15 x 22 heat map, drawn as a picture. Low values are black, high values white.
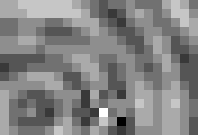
The bottom middle is the roughest part. Neither half mirrors the other. No row or column stands out. In the bottom middle lies a patch that is rougher than the rest. There is no overall slope. Rings spread out from the bottom left.
